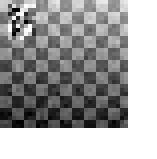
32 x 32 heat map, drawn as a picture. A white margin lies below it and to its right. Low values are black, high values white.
The field climbs toward the top. A checkerboard runs through the table. In the top left lies a patch that is rougher than the rest. Values change most from cell to cell in the top left.
